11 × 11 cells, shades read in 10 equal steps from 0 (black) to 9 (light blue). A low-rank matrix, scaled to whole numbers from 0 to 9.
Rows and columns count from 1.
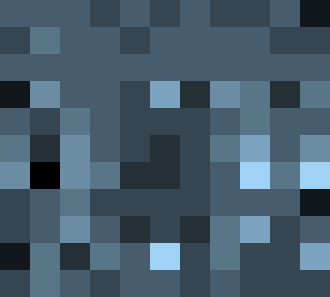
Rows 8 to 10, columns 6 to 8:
3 3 4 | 3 2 5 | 9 3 5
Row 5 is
4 3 5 4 3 3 3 4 5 4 4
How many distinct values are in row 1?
3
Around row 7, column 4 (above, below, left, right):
4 3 6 2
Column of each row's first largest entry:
1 2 1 6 3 9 9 3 9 6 2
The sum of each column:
37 42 50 43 35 44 34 48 54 39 47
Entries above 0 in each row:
11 11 11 11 11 11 10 11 11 11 11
